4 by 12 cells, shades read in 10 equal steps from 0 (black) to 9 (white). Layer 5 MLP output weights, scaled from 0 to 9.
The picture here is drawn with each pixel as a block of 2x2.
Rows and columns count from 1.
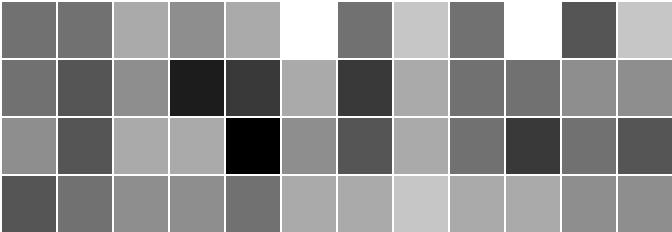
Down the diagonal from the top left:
4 3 6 5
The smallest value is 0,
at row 3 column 5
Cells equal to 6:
11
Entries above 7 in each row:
2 0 0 0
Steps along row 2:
down up down up up down up down same up same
